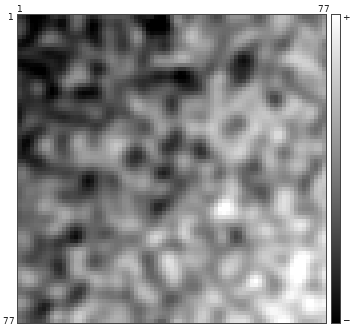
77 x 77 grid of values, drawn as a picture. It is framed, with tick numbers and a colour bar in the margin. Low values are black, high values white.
The values follow a bell shape. There is an overall slope up to the bottom right. No regular stripes run through it. No lone cell stands out from its neighbours. The bottom right is the ninth with the highest average. The field is mottled with small blotches.
